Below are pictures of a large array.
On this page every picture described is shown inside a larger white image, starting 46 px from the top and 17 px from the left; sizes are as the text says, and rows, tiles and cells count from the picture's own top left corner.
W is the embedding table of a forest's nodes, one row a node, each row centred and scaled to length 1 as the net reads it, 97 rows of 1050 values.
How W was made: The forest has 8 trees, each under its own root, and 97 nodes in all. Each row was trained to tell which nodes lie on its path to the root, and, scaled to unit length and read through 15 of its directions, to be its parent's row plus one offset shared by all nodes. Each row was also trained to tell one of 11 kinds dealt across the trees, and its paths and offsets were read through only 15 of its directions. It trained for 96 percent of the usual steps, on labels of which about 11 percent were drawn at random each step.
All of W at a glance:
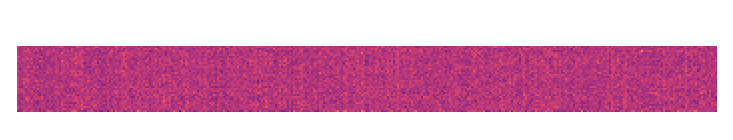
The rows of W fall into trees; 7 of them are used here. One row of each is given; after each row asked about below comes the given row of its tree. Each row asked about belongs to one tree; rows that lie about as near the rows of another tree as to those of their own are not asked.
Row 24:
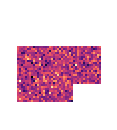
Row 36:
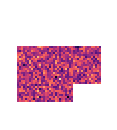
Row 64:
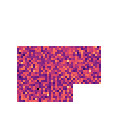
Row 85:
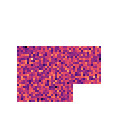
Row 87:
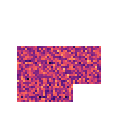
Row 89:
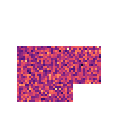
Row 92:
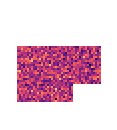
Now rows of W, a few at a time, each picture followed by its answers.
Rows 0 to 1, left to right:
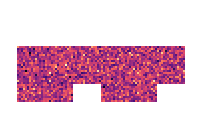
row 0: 87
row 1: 92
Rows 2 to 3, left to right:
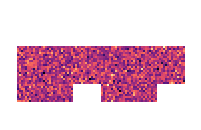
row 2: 85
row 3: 89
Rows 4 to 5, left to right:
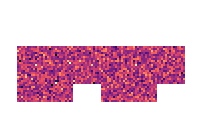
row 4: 64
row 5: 64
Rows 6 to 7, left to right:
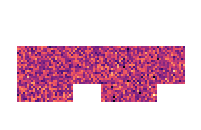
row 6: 36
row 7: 87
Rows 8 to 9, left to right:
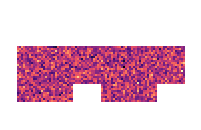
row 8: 64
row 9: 87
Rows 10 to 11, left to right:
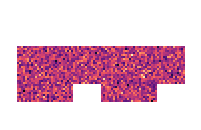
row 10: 92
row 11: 89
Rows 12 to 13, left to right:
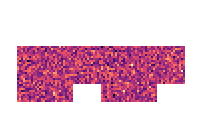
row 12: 36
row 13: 87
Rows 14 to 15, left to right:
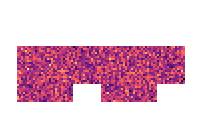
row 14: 24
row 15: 24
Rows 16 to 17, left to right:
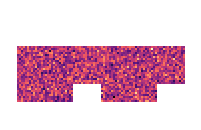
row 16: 89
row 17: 36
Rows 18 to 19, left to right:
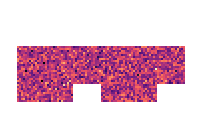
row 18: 92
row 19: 64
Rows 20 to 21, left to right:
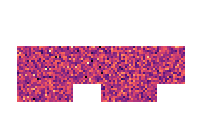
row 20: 87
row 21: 89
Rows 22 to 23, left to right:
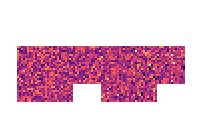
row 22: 89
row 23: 87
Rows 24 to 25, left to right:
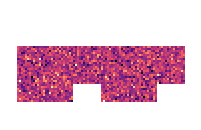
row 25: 87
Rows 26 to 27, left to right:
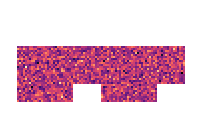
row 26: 92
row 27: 87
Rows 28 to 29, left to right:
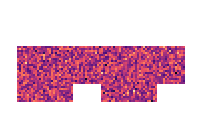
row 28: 92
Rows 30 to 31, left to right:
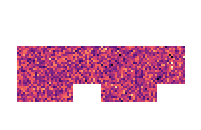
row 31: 87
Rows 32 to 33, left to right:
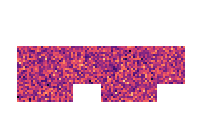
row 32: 36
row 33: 64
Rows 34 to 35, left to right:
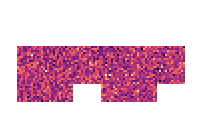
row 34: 85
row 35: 87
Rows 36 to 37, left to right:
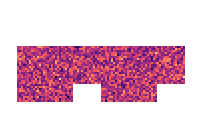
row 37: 36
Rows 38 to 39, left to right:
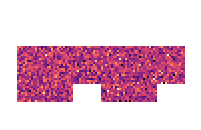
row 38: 89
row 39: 87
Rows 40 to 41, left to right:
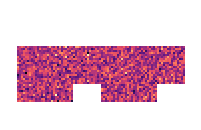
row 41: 64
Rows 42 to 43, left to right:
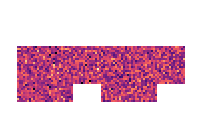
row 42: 92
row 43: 92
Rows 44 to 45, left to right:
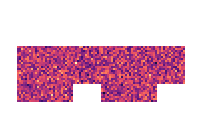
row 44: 24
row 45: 24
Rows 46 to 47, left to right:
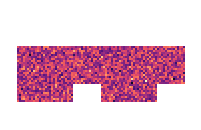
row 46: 64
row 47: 85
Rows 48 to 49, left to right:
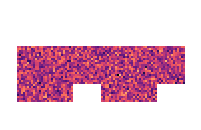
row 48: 89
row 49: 89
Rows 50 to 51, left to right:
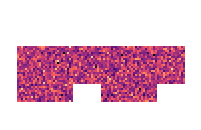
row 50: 36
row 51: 64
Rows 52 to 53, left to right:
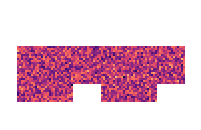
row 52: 64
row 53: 89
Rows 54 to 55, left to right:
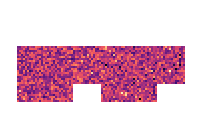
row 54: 64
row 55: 92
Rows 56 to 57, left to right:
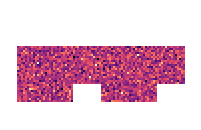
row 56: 87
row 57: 92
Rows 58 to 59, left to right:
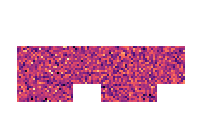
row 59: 64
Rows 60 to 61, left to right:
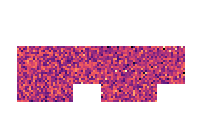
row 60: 85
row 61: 85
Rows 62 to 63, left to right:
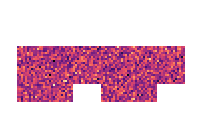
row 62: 36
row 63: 89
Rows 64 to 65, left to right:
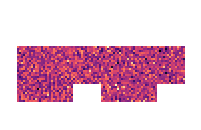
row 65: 87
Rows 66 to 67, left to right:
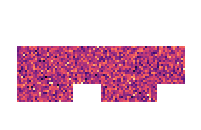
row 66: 87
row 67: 89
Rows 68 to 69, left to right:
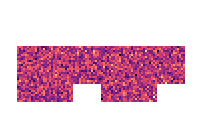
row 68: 89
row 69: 85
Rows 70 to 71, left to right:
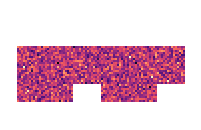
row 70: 36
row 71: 85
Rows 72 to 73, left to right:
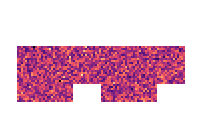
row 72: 64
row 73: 64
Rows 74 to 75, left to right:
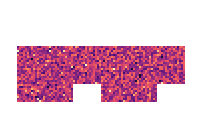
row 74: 87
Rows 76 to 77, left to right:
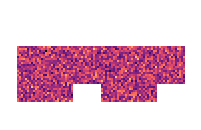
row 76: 92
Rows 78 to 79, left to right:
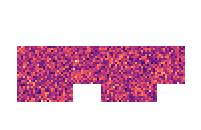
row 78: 64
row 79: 92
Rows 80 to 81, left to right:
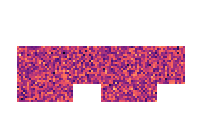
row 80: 24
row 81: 89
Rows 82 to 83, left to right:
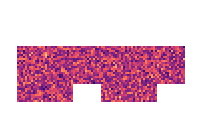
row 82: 92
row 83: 92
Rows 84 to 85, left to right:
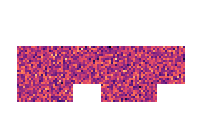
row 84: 89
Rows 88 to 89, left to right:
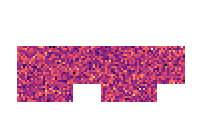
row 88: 92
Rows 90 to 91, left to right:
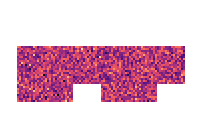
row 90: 89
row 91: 89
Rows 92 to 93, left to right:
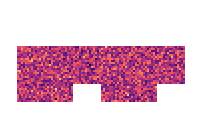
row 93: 92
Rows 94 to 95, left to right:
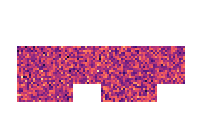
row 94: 87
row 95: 36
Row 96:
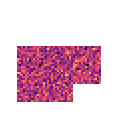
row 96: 64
